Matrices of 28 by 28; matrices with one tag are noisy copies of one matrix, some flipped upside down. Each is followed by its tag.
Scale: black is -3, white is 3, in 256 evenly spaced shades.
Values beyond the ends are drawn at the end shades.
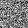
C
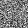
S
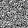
C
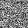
C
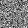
S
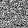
C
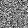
S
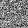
C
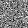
S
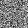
S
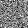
S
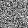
S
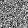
S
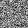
C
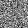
S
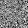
S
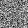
S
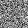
S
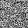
C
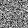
S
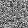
S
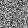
S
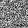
C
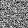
C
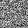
C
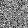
S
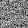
C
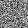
S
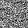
C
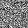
C
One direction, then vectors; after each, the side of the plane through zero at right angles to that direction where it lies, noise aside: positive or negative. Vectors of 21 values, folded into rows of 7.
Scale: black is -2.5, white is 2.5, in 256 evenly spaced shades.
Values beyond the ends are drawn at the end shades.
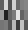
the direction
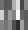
positive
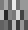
positive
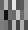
positive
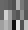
negative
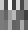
negative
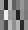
negative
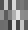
positive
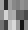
negative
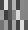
positive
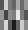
positive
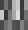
positive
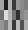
negative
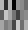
negative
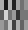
negative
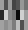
negative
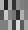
negative
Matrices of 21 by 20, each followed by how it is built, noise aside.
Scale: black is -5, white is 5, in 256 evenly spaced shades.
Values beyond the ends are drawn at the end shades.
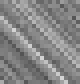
Toeplitz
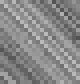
Toeplitz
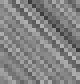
Toeplitz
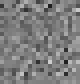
low rank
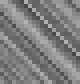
Toeplitz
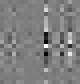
low rank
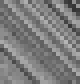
Toeplitz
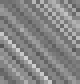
Toeplitz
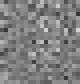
low rank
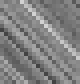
Toeplitz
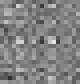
low rank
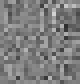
low rank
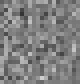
low rank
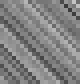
Toeplitz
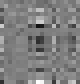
low rank
